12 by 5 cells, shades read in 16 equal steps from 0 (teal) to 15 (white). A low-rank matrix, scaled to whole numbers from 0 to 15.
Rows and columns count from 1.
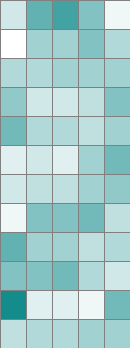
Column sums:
113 115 112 113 111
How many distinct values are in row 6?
4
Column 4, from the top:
7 7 9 11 11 9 9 6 11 10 14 9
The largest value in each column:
15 13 13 14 14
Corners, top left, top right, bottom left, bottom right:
12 14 11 9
